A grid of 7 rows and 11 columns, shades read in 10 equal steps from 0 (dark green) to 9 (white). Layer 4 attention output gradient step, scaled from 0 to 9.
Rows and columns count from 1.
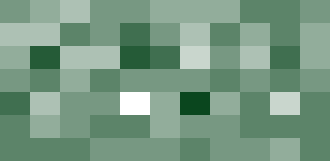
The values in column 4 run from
3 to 6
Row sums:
48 47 45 41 48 40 40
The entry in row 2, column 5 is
2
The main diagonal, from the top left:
4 6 6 3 9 5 3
